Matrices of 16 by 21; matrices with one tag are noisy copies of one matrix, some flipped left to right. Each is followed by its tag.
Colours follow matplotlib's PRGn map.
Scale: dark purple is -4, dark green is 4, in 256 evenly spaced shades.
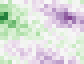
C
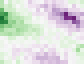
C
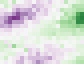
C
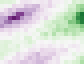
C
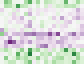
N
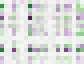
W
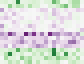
N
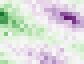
C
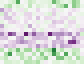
N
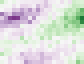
C
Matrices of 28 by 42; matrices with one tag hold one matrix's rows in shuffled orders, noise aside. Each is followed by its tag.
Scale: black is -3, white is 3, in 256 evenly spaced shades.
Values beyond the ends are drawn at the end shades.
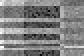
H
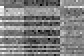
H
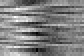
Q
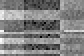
H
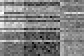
H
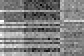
H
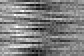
Q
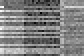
H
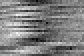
Q
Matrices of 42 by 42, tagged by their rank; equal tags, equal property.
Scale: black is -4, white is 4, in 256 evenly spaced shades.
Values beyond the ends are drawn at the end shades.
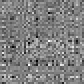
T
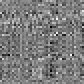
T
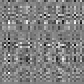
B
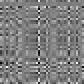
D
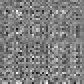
T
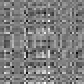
B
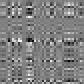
D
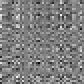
B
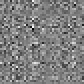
T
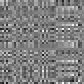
B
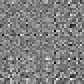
T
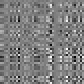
D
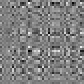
B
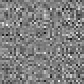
T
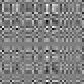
D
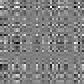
D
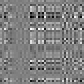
D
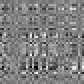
B
